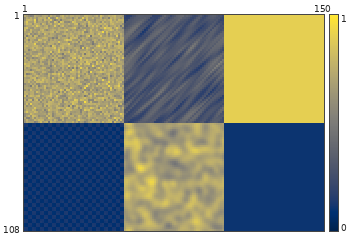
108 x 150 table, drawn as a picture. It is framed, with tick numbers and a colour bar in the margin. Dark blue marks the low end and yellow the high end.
It is made of 2 by 3 panels. Panel 1,1: high, fine-grained. Panel 1,2: low, slanting up to the right. Panel 1,3: very high, flat. Panel 2,1: very low, checkered, faint in contrast. Panel 2,2: high, blotchy. Panel 2,3: very low, flat.
